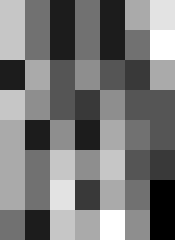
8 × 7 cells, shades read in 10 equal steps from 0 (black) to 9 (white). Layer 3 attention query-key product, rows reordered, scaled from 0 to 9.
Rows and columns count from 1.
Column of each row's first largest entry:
7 7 2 1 1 3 3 5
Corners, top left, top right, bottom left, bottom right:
7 8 4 0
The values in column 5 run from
1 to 9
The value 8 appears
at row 1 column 7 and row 7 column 3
